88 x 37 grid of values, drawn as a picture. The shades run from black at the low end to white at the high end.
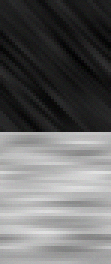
The table splits into 2 rows of 1 panel. Panel 1,1: very low, slanting down to the right, faint in contrast. Panel 2,1: high, streaked across.
